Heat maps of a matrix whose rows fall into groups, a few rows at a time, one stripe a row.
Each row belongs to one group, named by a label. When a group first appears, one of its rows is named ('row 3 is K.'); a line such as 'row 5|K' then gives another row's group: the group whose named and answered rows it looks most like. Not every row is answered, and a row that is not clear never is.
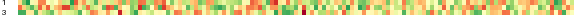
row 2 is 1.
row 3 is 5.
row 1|1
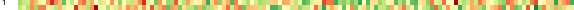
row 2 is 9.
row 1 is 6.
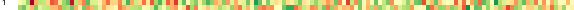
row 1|6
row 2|5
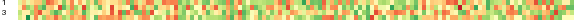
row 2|6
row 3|9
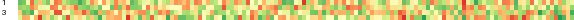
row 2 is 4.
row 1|5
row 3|1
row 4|9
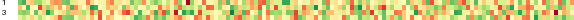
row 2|1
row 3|9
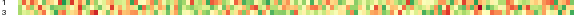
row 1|6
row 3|9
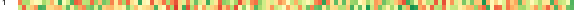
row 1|9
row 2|6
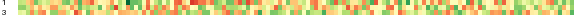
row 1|5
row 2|4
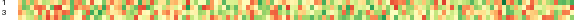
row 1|9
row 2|1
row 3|1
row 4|6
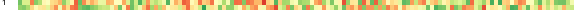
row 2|4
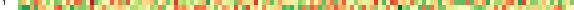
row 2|5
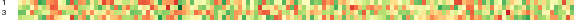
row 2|4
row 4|6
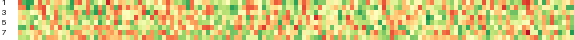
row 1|1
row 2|1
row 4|4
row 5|4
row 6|5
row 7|9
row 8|6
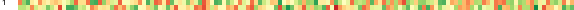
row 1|1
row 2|5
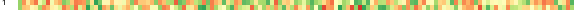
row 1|6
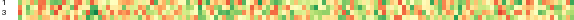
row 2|1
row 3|1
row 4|4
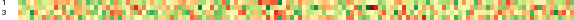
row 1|4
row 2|6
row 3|1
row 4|4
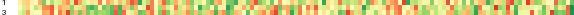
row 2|4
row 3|4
